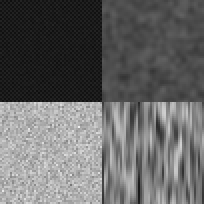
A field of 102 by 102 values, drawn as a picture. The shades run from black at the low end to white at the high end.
The table splits into 2 rows of 2 panels. Panel 1,1: very low, checkered, faint in contrast. Panel 1,2: low, blotchy, faint in contrast. Panel 2,1: high, fine-grained. Panel 2,2: middling, streaked downward, strong in contrast.
